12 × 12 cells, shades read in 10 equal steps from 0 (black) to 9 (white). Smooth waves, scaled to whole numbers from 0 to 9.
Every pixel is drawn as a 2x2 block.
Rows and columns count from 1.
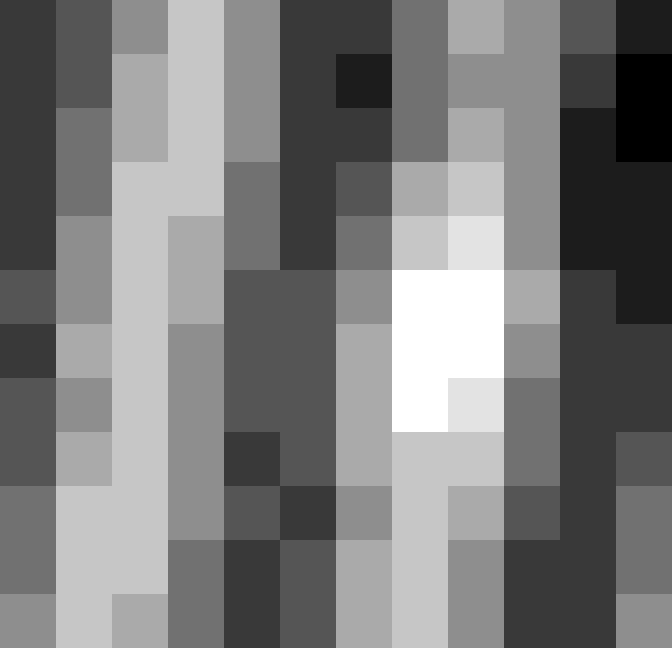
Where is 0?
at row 2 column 12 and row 3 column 12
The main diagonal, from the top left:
2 3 6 7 4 3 6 9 7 3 2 5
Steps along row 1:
up up up down down same up up down down down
